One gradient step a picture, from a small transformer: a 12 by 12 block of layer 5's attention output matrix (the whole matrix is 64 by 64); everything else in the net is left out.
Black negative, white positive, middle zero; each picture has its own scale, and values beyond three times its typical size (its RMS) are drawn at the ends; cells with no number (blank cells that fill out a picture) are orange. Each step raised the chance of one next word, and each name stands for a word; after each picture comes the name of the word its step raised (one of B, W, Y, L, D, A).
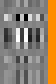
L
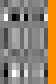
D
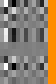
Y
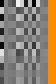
Y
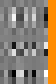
D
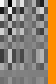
Y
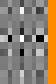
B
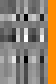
L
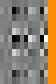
B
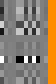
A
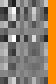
B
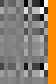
Y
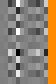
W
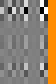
Y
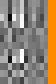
L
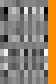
B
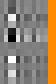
L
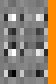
D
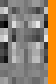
L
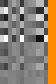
Y
